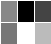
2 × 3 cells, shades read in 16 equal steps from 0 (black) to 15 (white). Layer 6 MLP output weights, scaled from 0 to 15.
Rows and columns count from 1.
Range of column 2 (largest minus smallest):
15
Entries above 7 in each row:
1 2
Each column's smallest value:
7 0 4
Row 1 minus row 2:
1 -15 -7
